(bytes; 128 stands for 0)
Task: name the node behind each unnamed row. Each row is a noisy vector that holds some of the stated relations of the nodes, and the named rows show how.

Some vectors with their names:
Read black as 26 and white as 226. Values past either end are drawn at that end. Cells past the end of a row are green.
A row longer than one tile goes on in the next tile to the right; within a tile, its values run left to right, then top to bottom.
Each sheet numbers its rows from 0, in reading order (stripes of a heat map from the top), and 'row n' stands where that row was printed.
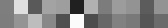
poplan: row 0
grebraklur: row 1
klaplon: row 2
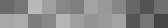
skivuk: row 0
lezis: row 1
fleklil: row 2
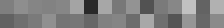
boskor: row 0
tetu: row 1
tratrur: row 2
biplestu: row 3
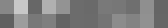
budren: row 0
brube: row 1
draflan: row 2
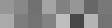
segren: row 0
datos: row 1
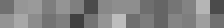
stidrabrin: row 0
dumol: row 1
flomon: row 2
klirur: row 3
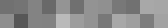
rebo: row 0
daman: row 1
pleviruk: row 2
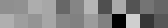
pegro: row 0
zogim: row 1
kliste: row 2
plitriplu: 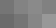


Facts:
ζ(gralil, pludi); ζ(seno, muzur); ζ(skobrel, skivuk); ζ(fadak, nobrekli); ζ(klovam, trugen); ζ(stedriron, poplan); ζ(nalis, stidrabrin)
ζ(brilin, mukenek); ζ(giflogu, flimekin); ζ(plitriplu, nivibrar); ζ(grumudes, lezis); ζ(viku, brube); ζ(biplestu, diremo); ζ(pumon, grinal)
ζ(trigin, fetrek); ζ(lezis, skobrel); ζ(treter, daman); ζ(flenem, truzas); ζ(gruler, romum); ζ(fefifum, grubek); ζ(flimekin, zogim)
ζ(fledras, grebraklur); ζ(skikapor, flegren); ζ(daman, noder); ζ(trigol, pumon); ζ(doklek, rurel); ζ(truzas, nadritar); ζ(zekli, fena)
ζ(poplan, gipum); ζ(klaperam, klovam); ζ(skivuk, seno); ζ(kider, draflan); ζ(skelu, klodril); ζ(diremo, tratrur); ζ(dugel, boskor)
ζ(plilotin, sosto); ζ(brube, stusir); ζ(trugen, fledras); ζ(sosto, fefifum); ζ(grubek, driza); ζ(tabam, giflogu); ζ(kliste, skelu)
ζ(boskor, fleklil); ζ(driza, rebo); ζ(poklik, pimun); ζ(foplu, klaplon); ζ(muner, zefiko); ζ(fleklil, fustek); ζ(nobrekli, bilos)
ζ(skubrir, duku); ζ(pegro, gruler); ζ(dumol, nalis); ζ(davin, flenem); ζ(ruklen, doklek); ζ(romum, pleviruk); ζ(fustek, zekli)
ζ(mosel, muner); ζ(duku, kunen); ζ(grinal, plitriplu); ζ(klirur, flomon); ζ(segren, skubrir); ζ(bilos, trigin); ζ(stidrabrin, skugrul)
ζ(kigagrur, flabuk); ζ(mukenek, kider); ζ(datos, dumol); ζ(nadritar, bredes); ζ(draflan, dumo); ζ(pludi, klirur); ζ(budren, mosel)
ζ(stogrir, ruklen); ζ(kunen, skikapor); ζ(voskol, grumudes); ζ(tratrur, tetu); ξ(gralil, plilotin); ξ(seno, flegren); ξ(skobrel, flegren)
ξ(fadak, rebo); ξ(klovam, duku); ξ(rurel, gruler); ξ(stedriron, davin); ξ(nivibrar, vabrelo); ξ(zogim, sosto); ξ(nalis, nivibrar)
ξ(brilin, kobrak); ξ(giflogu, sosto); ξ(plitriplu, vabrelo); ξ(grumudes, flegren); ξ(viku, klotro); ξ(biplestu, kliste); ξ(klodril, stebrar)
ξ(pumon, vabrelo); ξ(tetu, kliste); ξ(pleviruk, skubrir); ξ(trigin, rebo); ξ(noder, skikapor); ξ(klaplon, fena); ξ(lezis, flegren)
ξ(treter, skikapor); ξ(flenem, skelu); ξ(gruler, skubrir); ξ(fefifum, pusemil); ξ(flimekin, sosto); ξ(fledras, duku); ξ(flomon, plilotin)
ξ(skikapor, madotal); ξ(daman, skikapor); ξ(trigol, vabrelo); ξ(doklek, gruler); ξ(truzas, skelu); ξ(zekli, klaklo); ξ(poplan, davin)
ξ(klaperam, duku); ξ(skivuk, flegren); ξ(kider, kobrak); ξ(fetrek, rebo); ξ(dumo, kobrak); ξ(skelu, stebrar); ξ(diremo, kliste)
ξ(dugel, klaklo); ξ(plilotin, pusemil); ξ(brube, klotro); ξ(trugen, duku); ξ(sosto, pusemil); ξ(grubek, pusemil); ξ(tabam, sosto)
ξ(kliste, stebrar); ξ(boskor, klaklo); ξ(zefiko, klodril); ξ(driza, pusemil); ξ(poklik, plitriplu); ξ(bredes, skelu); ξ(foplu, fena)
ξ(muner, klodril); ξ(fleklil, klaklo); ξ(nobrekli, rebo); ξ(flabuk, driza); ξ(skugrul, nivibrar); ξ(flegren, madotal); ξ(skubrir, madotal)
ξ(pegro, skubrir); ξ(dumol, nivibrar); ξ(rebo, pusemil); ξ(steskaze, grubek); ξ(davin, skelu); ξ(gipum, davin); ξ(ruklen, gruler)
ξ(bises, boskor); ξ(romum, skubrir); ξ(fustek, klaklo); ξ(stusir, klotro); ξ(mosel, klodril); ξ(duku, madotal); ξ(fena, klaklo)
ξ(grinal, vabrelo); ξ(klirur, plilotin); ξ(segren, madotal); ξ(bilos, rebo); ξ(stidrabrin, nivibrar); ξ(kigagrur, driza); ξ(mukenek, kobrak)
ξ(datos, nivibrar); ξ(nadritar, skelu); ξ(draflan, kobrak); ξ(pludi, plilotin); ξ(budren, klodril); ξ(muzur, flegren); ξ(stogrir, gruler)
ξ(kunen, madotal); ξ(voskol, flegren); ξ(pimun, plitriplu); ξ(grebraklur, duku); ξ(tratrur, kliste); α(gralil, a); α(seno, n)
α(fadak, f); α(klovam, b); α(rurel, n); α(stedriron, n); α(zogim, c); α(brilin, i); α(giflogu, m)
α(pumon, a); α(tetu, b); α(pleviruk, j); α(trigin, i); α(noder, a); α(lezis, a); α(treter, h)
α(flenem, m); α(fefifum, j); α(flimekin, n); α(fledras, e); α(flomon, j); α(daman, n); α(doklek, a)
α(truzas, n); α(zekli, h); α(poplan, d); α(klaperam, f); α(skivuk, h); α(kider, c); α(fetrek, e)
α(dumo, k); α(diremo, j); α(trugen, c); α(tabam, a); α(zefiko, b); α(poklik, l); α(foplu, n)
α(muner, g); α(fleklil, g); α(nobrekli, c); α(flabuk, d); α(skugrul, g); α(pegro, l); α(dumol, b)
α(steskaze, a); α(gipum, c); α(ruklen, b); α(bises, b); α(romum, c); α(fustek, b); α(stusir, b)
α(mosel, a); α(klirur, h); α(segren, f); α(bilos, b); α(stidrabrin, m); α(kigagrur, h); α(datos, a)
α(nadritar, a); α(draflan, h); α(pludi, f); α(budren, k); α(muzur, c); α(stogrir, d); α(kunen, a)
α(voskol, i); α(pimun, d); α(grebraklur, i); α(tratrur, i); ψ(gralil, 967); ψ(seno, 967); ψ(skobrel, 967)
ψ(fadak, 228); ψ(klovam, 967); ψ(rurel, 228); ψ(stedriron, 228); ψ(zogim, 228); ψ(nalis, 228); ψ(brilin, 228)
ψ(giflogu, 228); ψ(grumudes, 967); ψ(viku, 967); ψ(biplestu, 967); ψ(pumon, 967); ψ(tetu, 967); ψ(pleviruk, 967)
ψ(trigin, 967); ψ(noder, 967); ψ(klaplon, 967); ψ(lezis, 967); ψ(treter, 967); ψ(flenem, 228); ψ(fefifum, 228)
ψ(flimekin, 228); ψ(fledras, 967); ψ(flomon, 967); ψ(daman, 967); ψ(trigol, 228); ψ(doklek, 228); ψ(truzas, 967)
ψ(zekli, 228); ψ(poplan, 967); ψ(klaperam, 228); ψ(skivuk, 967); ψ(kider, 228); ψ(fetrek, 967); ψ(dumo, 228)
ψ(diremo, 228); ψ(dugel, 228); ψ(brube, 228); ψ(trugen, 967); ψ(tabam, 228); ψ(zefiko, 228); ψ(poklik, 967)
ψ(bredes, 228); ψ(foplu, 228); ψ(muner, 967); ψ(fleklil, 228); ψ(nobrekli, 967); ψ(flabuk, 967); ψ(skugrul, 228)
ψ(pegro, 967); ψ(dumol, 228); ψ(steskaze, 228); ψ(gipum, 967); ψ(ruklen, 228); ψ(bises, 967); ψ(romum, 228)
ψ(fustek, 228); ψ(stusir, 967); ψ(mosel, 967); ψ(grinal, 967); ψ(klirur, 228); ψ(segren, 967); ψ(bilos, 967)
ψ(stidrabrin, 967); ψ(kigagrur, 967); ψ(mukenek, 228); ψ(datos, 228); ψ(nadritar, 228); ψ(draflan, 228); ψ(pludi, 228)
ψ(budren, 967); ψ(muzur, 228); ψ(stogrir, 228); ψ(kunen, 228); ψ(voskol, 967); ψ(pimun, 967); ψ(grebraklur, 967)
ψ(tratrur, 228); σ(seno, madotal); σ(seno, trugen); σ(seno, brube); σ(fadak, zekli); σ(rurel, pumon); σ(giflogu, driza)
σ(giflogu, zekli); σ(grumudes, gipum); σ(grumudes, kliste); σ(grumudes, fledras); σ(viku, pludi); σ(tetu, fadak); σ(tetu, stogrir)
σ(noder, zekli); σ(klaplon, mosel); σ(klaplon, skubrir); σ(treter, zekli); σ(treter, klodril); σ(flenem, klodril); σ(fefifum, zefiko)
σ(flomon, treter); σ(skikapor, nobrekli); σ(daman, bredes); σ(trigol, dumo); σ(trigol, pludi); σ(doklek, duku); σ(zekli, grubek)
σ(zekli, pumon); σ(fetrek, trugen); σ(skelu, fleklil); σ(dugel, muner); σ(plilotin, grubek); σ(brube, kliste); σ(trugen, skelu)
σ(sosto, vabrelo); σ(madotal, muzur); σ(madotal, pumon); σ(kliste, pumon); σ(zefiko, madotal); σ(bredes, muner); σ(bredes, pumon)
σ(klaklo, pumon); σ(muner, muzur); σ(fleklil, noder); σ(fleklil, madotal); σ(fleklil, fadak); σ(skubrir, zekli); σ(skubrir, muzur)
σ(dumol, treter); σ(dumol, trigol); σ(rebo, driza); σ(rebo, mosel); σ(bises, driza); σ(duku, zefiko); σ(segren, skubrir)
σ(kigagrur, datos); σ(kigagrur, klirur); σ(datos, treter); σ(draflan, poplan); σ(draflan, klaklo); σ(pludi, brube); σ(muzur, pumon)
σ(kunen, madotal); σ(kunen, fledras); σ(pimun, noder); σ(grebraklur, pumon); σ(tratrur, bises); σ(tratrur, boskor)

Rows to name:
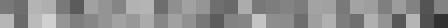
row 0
stogrir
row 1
romum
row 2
gralil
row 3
kigagrur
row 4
nadritar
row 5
klaperam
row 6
brilin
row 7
muner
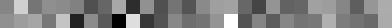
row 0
mosel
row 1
fadak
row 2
klaklo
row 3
skikapor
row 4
noder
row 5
flegren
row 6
gruler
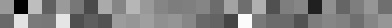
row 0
rurel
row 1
treter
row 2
poklik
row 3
fetrek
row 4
pumon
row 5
zefiko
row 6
driza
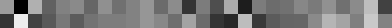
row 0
muzur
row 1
trigol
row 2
kider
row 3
zekli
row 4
madotal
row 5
fustek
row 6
flimekin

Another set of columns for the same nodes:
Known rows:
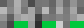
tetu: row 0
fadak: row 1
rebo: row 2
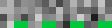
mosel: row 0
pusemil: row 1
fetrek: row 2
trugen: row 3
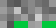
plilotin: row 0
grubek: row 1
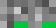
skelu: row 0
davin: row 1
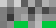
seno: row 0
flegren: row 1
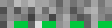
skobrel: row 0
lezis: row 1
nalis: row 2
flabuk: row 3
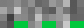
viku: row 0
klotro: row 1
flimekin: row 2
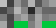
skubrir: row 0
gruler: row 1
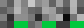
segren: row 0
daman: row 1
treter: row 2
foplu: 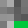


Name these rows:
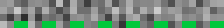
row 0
datos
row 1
fleklil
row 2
duku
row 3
brilin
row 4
flomon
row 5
pimun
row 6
bilos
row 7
stidrabrin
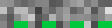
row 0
muner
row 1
draflan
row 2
stusir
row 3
bredes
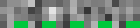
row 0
grinal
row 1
madotal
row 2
bises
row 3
stogrir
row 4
tratrur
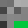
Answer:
klovam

